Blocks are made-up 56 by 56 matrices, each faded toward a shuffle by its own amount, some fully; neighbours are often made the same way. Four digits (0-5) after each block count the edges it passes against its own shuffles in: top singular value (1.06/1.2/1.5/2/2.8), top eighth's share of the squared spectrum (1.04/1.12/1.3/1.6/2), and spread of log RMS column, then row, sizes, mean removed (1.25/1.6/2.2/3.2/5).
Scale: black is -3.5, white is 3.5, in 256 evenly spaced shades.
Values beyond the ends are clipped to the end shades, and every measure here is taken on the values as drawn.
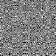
3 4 1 2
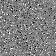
0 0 0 0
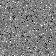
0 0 0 0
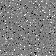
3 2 0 0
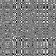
5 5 3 3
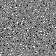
0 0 0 0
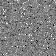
0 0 0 0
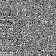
3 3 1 1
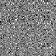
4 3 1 2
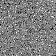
1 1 0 0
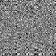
4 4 2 2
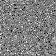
2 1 0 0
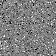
0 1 0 0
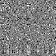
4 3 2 2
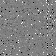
3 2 1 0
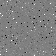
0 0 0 0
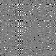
4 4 2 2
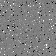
2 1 0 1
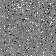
0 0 0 0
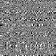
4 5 2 3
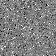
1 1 0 0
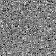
2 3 0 1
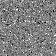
2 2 0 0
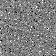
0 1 0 0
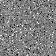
1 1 1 0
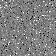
0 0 0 0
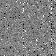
3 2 1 0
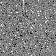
1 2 1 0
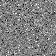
2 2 0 0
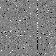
3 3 1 0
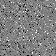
2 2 1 0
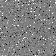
1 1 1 0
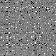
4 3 2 1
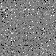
2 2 1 1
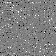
3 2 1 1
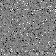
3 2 0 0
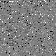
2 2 1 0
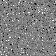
1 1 0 0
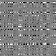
4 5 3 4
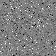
0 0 0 0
